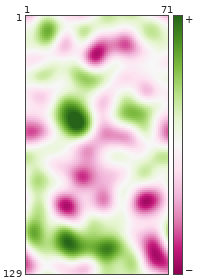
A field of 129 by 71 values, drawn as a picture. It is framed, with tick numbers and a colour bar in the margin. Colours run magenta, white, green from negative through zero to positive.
The field is smooth, with broad soft blobs. The bottom right is the ninth with the lowest average. There are no lone odd cells.
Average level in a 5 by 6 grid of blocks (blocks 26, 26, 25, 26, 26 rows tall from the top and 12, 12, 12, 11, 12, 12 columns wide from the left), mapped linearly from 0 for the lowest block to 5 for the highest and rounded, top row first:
3 3 2 1 2 3 / 2 4 4 2 3 2 / 2 3 2 1 2 3 / 4 1 0 1 2 1 / 3 4 4 5 3 0
